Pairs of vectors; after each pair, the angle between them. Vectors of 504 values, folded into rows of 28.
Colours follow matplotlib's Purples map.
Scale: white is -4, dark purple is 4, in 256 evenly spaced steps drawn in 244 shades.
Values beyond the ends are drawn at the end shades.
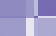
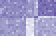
nearly parallel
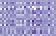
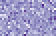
orthogonal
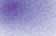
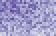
partly aligned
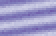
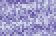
partly aligned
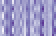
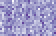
partly aligned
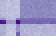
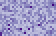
orthogonal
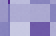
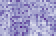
partly opposed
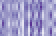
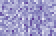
partly aligned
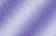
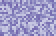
orthogonal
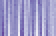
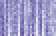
nearly parallel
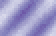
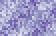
partly aligned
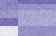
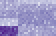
nearly opposite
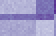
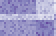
nearly opposite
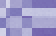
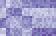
nearly parallel
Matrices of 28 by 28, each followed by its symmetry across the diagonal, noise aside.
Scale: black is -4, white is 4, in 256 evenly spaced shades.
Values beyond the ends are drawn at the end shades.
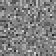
antisymmetric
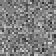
antisymmetric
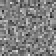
antisymmetric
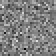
neither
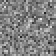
neither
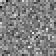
symmetric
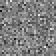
antisymmetric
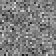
neither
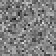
symmetric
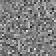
antisymmetric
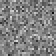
neither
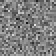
neither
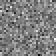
antisymmetric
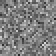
symmetric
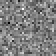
antisymmetric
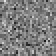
neither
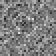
symmetric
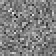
symmetric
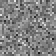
symmetric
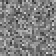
neither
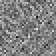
symmetric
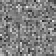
antisymmetric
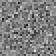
symmetric
